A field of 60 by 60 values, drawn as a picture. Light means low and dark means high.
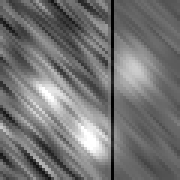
A vertical seam about 60% of the way across splits the table, and the right part is calmer. The ninth with the lowest average is the bottom middle. Column 38 differs from the columns beside it. There are three dips.
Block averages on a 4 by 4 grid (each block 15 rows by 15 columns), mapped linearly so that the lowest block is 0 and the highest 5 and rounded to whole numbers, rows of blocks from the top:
4544
3323
2034
4324
